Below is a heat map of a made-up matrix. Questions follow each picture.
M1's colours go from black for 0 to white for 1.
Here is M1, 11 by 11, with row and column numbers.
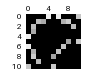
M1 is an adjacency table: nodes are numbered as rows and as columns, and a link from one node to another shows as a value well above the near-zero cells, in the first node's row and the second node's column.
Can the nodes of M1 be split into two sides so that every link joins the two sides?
no
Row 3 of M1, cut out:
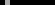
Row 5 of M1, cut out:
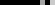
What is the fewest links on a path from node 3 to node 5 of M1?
3
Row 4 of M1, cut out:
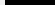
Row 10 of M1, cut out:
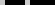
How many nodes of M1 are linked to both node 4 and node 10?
1
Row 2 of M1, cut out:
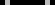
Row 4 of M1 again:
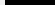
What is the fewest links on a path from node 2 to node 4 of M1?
5
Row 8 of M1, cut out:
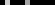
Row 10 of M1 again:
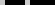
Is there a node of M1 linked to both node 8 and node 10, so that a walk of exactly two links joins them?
yes
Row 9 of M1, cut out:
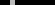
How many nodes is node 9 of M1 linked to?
1
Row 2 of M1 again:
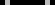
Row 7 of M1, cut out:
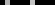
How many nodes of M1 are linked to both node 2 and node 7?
1
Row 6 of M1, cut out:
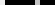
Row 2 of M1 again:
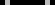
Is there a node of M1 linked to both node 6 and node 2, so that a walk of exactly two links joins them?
no
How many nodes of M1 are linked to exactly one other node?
3
